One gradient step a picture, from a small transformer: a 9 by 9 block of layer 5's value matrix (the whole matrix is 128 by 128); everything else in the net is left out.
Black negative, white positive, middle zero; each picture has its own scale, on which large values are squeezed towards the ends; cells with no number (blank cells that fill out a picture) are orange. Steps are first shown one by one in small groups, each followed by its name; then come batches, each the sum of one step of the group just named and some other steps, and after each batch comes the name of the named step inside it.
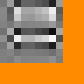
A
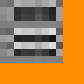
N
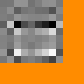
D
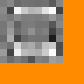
D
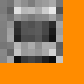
D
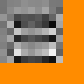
D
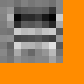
N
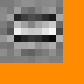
N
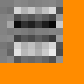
D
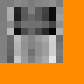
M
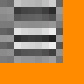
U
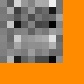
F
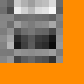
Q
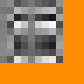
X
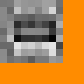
U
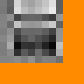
Q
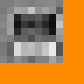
M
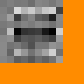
M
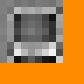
M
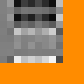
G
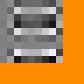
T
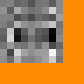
G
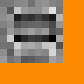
G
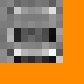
T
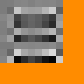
T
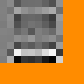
T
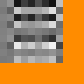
G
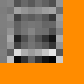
G
